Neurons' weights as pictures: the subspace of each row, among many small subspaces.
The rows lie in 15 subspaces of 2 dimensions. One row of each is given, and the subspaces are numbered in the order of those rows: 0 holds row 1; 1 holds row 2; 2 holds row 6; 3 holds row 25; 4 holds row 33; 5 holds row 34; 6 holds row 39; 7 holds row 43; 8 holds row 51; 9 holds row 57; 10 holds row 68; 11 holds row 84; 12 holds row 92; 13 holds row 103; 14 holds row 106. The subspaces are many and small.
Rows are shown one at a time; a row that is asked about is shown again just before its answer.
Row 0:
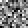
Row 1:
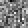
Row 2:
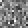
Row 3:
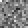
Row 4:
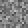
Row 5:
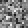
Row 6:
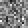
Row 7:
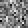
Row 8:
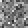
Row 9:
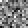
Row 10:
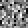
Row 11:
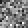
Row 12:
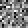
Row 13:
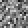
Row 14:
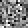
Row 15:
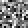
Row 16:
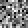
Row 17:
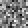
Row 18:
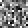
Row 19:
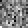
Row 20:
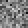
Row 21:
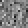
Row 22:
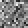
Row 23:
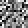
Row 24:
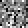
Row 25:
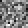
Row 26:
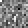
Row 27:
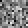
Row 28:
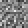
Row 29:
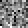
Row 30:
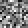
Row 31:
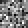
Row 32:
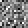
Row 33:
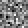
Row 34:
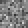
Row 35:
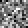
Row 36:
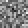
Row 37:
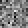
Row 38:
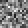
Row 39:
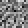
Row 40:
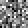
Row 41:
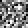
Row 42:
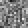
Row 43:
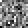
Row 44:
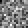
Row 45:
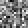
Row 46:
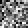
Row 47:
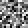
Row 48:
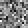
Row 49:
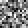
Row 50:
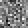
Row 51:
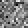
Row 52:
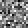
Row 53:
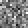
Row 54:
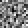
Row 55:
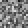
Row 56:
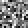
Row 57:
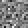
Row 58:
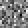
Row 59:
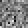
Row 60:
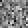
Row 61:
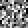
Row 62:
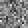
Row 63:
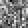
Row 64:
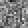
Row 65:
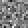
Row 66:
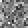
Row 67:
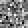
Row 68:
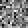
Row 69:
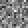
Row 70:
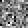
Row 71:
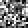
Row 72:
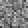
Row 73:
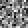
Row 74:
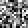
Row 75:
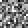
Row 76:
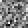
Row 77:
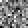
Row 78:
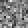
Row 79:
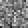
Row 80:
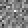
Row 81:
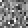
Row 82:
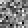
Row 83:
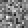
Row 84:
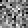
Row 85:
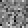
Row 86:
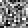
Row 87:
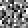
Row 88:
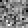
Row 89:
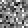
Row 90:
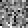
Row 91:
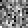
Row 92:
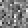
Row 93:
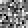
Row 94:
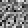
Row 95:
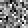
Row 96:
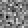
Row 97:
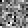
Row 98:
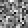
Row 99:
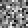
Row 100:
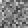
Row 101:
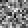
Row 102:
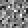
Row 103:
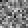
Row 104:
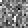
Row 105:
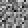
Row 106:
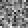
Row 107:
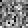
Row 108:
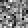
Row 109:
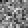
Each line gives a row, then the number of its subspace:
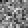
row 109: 4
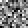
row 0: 13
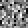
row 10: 12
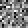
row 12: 10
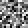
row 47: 3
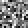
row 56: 9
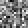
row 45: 3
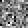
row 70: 10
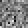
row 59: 6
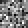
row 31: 5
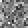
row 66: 5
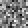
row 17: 1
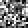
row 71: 9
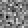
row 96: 4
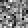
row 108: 9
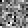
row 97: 10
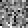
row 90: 14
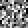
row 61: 12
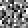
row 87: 12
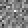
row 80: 10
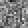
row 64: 0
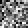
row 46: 8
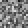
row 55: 7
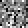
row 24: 14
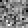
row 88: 9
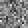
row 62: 2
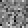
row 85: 14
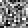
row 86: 0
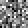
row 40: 7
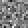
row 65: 9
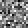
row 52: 0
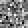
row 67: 5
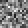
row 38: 13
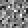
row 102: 12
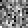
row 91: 7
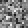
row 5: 4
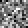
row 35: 4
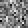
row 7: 2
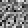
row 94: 6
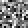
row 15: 9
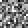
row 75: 7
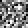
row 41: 3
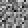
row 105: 6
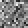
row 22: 8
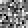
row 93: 5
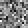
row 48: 2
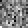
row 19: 7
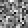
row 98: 0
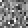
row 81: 1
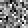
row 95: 2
